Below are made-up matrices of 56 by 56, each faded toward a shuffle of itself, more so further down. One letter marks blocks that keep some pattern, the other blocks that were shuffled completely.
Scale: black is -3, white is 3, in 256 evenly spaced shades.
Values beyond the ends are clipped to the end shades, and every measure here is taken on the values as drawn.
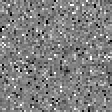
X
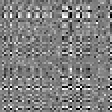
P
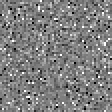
X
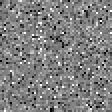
X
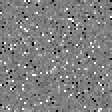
X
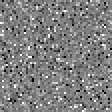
X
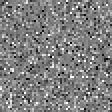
X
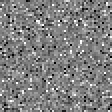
X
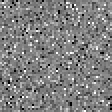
X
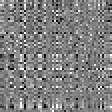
P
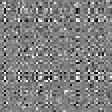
P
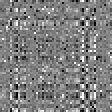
P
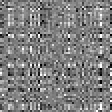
P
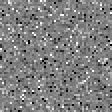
X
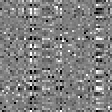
P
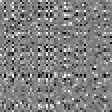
P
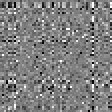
P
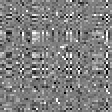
P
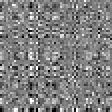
P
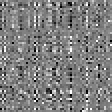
P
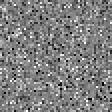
X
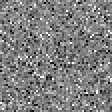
X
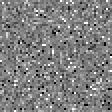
X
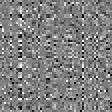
P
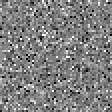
X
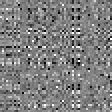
P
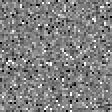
X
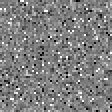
X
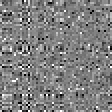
P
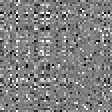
P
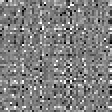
P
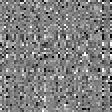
P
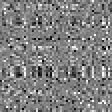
P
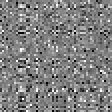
P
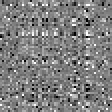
P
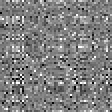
P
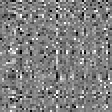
P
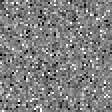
X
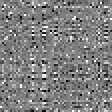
P
